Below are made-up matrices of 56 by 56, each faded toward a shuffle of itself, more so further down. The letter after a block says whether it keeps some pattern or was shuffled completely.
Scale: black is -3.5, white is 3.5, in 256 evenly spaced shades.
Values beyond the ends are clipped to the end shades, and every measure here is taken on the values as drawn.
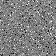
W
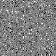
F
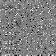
F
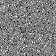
W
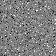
W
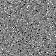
W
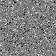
W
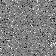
W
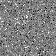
W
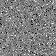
W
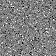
W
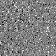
F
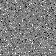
W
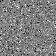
W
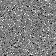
W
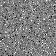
W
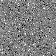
W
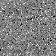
F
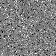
W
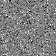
F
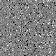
F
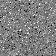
W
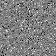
F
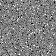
W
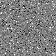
W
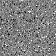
F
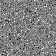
W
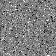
W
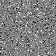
W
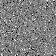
W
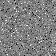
W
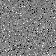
F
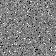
W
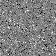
W
